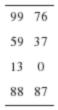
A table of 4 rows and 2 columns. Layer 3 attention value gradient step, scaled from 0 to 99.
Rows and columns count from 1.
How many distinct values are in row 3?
2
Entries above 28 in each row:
2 2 0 2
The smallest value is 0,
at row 3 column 2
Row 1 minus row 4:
11 -11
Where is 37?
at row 2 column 2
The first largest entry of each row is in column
1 1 1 1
